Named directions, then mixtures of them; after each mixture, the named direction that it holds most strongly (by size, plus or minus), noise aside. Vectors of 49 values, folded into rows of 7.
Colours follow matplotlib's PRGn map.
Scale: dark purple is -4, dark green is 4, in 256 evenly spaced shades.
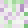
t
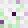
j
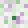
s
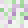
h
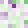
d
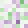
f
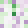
d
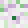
s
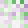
h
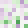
f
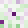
j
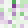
h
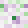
s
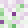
j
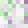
d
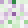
d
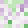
t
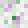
s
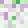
d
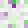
d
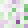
f
